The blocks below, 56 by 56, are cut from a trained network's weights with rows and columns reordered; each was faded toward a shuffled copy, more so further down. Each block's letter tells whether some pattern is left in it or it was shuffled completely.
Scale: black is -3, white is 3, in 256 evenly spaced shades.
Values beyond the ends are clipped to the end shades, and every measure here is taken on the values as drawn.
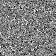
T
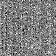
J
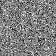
J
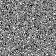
T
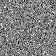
T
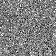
T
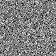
T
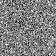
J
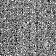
J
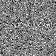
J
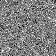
T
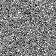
T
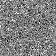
T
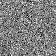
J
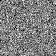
J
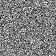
T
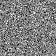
T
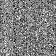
J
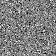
T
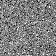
T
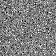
T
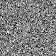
J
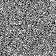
J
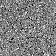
T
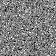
T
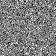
T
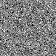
J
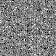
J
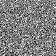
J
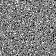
T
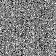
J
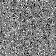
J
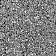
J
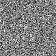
T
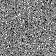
T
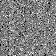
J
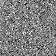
T
